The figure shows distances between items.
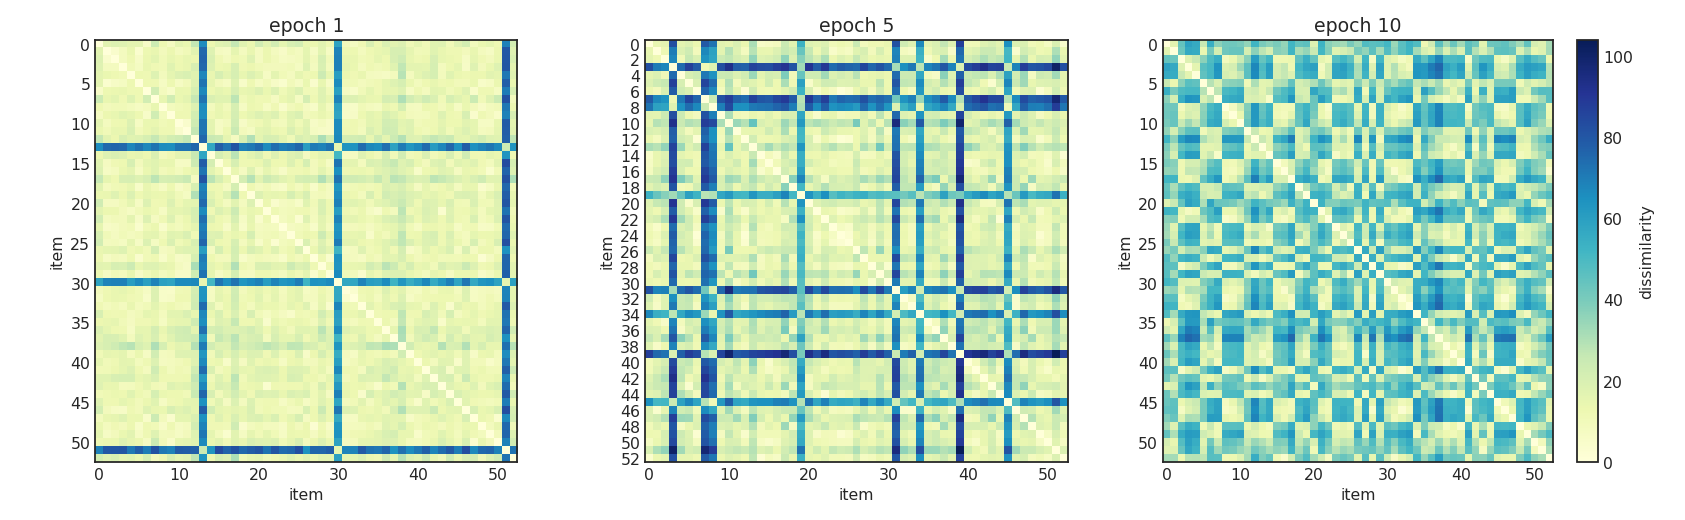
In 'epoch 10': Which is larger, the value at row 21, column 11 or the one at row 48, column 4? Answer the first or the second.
the second
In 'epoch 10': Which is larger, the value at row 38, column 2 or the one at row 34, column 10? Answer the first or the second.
the second
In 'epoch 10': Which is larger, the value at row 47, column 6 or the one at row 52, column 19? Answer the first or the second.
the first
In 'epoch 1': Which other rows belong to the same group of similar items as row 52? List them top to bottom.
0, 1, 2, 3, 4, 5, 6, 7, 8, 9, 10, 11, 12, 14, 15, 16, 17, 18, 19, 20, 21, 22, 23, 24, 25, 26, 27, 28, 29, 31, 32, 33, 34, 35, 36, 37, 38, 39, 40, 41, 42, 43, 44, 45, 46, 47, 48, 49, 50
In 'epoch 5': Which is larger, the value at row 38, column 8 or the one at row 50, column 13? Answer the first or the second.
the first
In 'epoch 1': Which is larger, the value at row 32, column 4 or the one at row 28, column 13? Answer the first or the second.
the second
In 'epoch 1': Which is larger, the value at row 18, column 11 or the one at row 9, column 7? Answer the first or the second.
the second
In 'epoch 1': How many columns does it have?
53
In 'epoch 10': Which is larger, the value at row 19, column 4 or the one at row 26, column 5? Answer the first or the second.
the first
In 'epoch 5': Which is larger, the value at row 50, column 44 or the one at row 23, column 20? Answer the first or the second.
the second
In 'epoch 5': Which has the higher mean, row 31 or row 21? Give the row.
31
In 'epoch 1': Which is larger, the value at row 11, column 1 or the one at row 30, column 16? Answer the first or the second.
the second
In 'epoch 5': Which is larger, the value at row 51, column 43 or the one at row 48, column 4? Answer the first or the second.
the first
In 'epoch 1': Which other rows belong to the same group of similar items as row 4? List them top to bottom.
0, 1, 2, 3, 5, 6, 7, 8, 9, 10, 11, 12, 14, 15, 16, 17, 18, 19, 20, 21, 22, 23, 24, 25, 26, 27, 28, 29, 31, 32, 33, 34, 35, 36, 37, 38, 39, 40, 41, 42, 43, 44, 45, 46, 47, 48, 49, 50, 52
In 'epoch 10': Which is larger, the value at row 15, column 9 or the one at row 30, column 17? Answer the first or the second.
the second
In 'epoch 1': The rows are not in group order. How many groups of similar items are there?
2
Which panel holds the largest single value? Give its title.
epoch 5
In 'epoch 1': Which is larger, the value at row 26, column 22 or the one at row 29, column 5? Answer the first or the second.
the first
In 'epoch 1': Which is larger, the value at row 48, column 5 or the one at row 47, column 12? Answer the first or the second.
the second
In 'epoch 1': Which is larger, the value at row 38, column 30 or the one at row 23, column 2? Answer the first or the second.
the first
